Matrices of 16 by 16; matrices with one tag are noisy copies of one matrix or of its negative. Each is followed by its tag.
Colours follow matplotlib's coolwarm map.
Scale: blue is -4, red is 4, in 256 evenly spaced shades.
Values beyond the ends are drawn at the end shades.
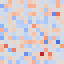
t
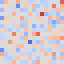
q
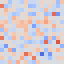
t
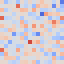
q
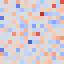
q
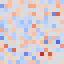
t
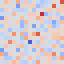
q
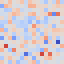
t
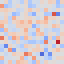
t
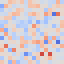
t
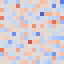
q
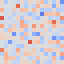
q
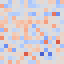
t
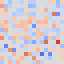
t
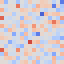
q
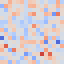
t
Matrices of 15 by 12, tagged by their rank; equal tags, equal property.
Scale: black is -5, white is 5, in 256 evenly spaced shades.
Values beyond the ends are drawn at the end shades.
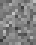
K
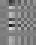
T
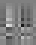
T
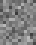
K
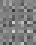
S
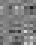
S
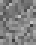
K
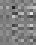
S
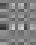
T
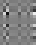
T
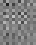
S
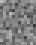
K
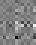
S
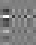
T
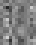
S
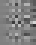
S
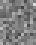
K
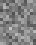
K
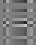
T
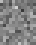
K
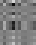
T
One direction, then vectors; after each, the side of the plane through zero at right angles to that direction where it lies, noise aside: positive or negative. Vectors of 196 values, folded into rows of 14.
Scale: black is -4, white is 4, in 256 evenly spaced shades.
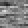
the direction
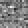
positive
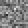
positive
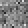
negative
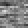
positive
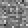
negative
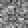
positive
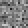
positive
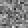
negative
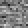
positive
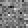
negative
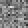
positive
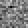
negative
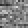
positive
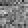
positive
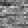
positive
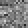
positive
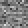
positive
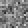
negative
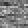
positive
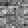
positive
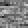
positive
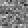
negative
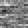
negative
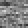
positive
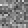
negative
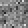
negative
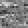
negative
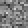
positive
